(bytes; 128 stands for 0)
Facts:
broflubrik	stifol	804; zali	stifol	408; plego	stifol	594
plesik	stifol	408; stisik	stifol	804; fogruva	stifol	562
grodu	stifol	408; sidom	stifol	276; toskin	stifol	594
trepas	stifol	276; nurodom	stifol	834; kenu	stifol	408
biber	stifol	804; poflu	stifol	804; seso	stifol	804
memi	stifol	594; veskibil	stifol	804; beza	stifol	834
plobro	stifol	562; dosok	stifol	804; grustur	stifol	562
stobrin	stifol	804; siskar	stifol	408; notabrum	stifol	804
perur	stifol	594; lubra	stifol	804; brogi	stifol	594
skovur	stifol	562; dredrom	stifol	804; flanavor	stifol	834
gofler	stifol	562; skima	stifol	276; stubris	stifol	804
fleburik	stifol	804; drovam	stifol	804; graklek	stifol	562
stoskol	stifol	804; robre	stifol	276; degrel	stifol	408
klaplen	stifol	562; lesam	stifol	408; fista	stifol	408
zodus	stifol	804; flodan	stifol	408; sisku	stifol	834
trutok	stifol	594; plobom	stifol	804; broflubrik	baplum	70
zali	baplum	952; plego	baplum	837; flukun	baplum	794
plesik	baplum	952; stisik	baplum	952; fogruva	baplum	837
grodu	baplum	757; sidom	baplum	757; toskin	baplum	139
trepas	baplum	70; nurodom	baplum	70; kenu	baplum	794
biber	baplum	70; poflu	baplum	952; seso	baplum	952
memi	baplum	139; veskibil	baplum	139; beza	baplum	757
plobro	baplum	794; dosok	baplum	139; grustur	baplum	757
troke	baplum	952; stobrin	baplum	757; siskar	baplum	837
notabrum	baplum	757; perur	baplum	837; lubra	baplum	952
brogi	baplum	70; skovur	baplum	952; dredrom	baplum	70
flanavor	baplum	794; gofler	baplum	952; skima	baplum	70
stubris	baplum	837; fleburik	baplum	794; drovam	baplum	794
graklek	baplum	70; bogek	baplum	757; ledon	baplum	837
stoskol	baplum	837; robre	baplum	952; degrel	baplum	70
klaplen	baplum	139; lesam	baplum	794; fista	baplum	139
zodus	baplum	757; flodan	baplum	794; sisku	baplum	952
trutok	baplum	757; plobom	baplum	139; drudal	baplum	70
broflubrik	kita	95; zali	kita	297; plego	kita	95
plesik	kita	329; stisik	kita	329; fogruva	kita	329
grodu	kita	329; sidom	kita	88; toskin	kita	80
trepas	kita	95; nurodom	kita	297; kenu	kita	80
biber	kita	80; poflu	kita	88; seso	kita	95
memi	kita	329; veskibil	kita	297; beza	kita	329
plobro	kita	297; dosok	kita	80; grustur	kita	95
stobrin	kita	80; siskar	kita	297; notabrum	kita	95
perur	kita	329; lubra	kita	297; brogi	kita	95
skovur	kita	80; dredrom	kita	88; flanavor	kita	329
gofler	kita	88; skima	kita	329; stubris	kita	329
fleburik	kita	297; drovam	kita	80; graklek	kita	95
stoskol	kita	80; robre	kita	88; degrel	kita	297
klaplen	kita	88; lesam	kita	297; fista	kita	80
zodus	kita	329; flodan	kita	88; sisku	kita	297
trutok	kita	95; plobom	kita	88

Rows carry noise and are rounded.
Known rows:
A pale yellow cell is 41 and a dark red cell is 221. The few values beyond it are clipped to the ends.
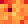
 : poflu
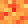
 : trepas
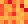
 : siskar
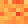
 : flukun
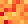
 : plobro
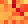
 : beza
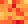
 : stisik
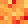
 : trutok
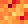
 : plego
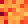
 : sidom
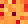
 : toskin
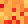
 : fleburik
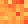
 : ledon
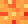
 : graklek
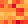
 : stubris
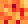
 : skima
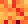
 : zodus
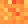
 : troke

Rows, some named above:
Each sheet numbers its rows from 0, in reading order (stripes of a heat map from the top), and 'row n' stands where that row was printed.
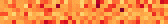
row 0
graklek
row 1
stubris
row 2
veskibil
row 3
memi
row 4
plobom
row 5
stoskol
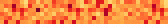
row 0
skima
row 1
plobom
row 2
skima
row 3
flanavor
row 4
flukun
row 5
skima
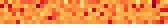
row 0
biber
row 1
plego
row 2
drudal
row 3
flodan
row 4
lesam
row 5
perur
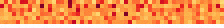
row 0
stoskol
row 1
plesik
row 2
grodu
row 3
fogruva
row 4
toskin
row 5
stoskol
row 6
zali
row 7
degrel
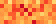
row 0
nurodom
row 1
plobro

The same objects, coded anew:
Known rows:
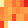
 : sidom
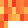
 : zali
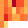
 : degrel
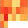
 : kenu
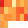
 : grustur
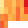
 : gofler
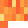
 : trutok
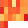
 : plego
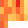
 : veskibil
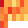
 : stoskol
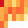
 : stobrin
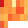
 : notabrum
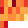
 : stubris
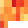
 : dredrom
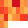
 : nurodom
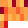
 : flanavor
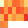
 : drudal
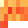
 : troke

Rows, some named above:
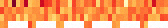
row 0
grodu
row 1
dredrom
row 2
graklek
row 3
trutok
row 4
grustur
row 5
siskar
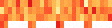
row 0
lubra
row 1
notabrum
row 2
poflu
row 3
ledon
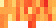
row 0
klaplen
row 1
lubra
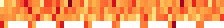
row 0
robre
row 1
trepas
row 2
stubris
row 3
plobom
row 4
biber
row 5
plobro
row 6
memi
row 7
trutok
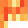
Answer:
fista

